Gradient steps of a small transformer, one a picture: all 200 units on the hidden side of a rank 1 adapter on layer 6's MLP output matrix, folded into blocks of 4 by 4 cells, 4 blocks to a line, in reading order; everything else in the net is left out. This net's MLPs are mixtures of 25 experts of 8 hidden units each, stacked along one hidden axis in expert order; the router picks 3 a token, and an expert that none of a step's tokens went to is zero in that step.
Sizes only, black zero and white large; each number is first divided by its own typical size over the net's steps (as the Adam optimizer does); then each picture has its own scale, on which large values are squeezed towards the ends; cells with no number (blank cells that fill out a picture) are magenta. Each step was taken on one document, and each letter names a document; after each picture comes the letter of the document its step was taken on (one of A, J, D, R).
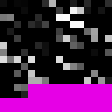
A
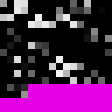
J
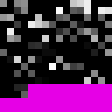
J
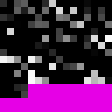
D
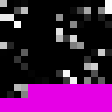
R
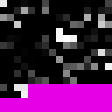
R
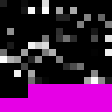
D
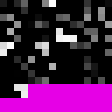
D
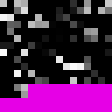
J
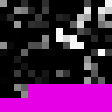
R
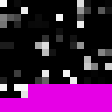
R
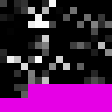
D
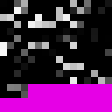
J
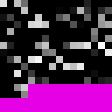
D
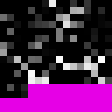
A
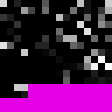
R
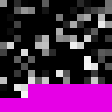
R
